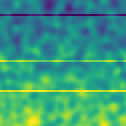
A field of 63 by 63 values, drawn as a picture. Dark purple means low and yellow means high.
Odd lines: rows 8, 31 and 46. Ninth with the highest average: bottom left. Slope: up to the bottom.
